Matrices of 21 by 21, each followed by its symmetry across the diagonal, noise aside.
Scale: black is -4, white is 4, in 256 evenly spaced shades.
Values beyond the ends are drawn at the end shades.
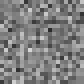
antisymmetric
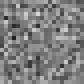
antisymmetric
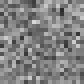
neither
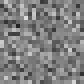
antisymmetric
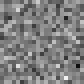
antisymmetric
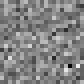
neither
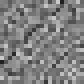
symmetric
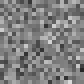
antisymmetric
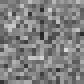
neither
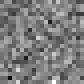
neither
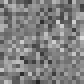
antisymmetric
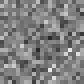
symmetric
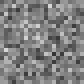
symmetric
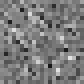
symmetric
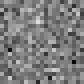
neither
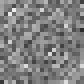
symmetric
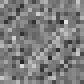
symmetric
